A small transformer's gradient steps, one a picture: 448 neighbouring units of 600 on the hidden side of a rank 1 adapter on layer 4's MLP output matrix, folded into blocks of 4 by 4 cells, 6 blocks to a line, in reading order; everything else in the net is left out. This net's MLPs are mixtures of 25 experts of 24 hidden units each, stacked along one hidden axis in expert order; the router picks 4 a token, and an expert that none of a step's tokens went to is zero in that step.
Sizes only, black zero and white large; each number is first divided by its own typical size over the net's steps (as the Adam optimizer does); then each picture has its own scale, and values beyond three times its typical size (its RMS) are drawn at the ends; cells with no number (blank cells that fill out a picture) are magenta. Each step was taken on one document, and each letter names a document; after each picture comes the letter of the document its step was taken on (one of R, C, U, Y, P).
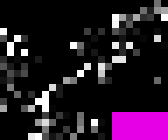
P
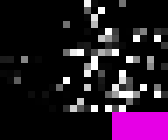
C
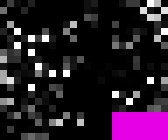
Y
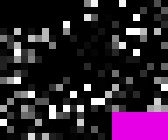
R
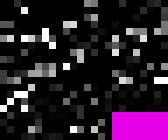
R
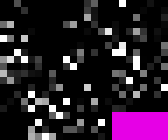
R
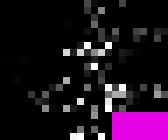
C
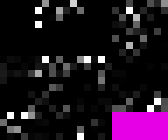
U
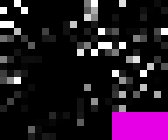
R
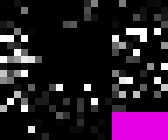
R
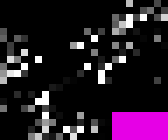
P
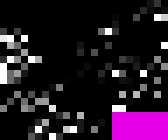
Y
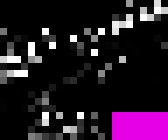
P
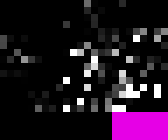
C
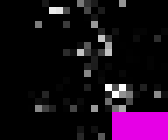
C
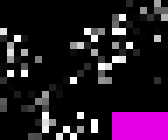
P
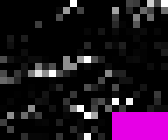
U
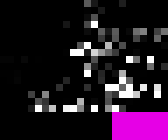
C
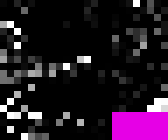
U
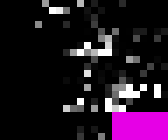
C
